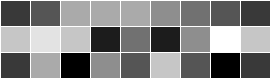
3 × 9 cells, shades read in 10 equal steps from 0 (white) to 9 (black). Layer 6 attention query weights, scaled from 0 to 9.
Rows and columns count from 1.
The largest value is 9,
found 2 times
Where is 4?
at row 1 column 6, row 2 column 7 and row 3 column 4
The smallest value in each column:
2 1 2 3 3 2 4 0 2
